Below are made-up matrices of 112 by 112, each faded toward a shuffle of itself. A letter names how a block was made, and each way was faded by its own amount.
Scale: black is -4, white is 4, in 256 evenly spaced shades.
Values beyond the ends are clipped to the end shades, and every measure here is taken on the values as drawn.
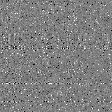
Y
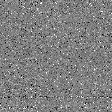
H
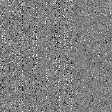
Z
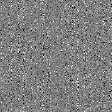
Z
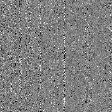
Z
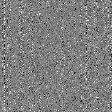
Z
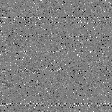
Y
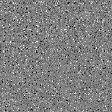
Y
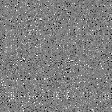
Y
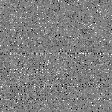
Y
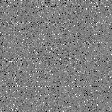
Y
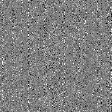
Z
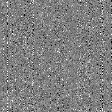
Z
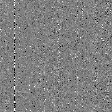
Z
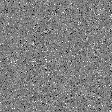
H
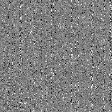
Z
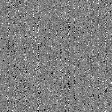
Z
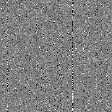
Z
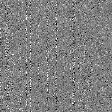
Z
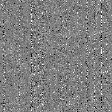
Z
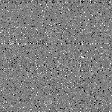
Y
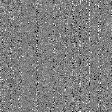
Z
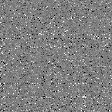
Y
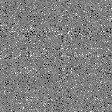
Y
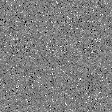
H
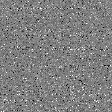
H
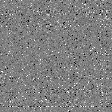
Y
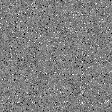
H
